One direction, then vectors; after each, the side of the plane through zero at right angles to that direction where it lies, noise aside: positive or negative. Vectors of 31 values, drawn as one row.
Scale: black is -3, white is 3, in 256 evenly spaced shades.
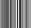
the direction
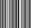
negative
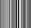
negative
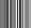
positive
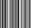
negative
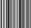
positive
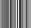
positive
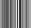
positive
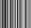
positive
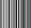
negative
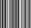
negative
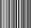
negative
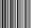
positive
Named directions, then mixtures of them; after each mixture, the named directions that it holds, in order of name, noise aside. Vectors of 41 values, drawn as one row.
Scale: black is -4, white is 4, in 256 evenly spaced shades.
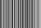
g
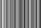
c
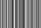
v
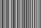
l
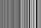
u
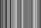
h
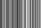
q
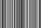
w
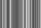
h, q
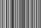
c, l, v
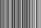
g, l, u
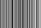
g, u, v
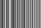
l, q, v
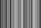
h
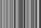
c, w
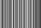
g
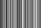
h, q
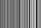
u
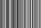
l, q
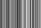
q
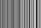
u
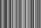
h, l, q
